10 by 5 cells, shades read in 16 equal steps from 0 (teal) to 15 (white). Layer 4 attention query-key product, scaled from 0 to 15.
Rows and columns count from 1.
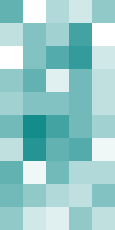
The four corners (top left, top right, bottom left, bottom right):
5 8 8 11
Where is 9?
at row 2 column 3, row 5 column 1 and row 6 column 5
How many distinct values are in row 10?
4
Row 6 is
6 0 3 6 9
